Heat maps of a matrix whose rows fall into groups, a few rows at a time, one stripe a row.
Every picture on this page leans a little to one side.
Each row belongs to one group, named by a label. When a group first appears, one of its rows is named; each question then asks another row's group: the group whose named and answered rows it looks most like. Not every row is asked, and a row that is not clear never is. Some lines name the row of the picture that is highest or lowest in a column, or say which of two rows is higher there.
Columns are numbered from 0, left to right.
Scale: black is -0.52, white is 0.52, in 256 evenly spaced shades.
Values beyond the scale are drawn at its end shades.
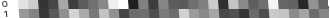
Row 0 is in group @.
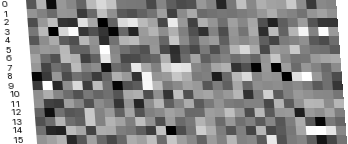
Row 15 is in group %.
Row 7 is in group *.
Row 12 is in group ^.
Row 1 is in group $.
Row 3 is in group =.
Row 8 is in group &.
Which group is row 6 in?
$
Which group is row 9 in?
=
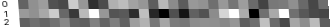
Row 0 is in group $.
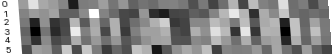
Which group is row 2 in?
^
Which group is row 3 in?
^
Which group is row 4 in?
^
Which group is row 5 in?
=
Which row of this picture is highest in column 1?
0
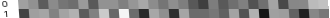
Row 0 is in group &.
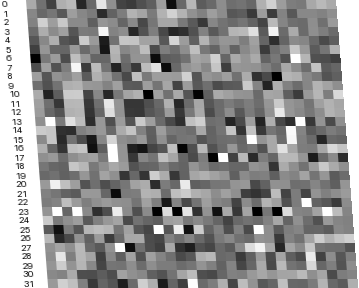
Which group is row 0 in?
$
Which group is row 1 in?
*
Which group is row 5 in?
&
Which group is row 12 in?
$
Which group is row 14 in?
@
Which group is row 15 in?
@
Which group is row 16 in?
$
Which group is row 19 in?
=
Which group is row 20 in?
%
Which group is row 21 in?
*
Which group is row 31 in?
%
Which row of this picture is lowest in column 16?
10
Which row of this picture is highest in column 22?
3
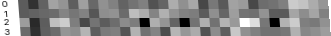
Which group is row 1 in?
&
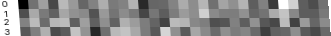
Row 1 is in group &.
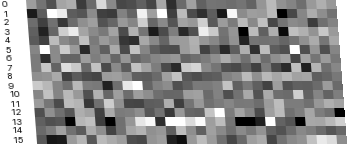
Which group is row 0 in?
$
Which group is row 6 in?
^
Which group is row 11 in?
$
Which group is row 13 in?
*
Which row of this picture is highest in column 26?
5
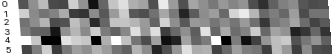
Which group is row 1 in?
@
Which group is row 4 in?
@
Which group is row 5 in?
=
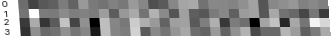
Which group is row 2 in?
&
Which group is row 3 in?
&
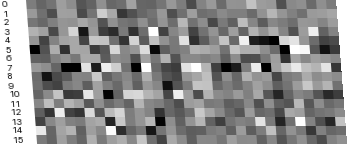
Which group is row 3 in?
=
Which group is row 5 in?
&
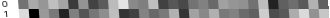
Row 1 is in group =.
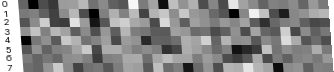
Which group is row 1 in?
*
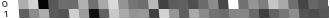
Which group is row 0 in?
@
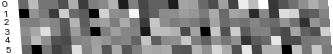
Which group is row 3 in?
%
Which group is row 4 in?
@
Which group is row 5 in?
^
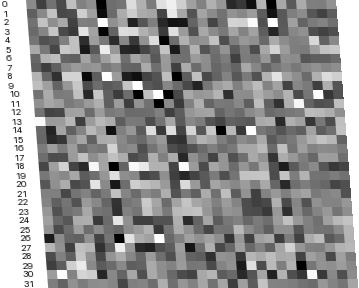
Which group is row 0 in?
*
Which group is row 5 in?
$
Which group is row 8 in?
$
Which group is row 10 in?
=
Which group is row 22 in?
*
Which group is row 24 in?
$
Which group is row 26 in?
&
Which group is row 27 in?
$
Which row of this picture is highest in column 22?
2
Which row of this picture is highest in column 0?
13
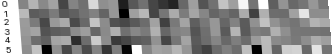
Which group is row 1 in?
=
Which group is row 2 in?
$
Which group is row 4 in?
$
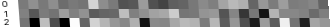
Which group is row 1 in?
*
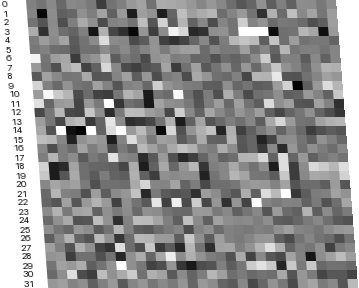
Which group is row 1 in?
=
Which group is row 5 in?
@
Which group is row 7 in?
$
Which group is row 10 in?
%
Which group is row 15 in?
@
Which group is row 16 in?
*
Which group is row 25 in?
$
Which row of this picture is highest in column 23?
3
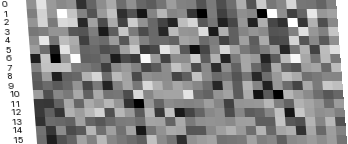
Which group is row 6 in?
=
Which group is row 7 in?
%
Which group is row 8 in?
@
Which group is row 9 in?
&
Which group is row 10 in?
*
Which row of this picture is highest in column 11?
6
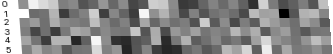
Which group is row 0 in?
%
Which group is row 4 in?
$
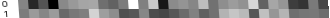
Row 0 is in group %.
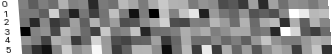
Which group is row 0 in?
*
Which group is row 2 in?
^
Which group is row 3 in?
&
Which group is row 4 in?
$
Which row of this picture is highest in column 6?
5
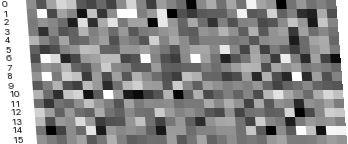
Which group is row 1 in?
@
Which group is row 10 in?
$
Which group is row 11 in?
^
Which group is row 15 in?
$
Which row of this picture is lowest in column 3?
6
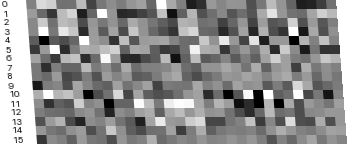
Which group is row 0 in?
%
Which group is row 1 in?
$
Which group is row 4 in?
^
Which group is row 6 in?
$
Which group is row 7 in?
^
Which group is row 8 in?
^
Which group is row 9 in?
&
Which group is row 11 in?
*
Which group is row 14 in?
$
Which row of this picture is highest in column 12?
13
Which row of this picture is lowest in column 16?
0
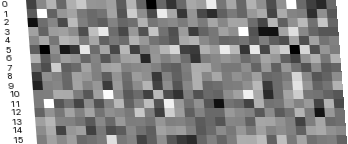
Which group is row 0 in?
&
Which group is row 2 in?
&
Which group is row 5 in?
^
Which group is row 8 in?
&
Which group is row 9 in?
&
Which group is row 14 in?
=
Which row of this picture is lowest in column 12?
0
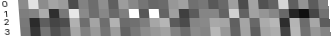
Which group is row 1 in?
%
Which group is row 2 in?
^
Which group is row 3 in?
^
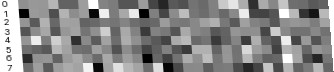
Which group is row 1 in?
&
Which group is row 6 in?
&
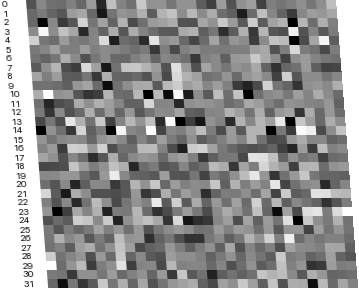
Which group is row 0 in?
&
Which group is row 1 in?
*
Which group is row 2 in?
^
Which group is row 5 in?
&
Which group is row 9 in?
*
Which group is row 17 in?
@
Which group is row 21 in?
=
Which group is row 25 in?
^
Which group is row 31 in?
^
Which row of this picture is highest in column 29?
4
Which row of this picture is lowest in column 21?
10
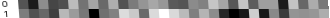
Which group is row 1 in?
*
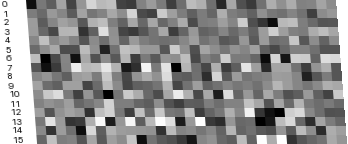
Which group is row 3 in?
$
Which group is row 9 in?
$
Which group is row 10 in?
%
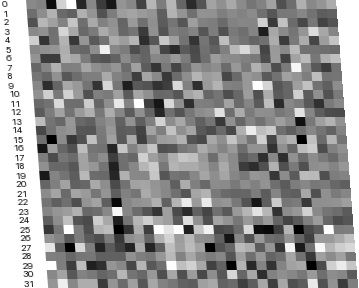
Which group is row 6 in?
=
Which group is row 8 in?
=
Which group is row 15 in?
^
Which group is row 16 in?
&
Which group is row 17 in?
*
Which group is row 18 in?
*
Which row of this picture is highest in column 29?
29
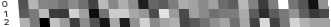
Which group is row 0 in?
&
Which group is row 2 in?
=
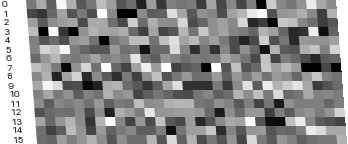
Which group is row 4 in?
*
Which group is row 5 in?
%
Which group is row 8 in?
=
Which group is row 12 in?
&
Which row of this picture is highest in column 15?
2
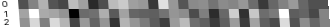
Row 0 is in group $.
